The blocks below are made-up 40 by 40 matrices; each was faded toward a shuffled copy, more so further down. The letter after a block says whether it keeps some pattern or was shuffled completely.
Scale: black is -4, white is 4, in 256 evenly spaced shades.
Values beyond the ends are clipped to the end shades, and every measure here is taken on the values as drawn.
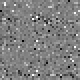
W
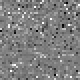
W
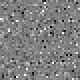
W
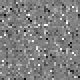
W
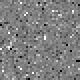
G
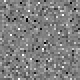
G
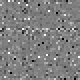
W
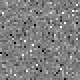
G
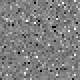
G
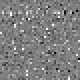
W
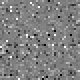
W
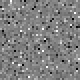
G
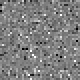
W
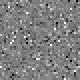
G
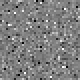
G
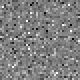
W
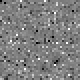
W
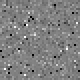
G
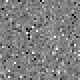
G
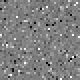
G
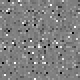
W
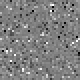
G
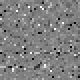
W
